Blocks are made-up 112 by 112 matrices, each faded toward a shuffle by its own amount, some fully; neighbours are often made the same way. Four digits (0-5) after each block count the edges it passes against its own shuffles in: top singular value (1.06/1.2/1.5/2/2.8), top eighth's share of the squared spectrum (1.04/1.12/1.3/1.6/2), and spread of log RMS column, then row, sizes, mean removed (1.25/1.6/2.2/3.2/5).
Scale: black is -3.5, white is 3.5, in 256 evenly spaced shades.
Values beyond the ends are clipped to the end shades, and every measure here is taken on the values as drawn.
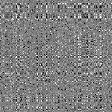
5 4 3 3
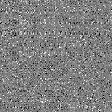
4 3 1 2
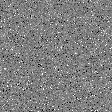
1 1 0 0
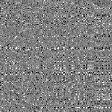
5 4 3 3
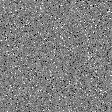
1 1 0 0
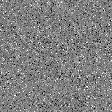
3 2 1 1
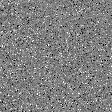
1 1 0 0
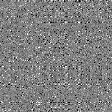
4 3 2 3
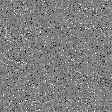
1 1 0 1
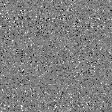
2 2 1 2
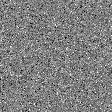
0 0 0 0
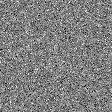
0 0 0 0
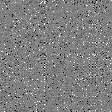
4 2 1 1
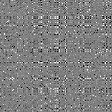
5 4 3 3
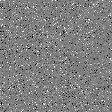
3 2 1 0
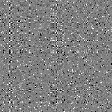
5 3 2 2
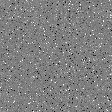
2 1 0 0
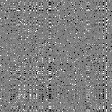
5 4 3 3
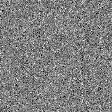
0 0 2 0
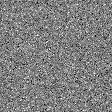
0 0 0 0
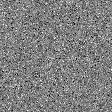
0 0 0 0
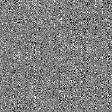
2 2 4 2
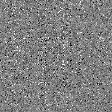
1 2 2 2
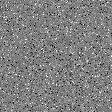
2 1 0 0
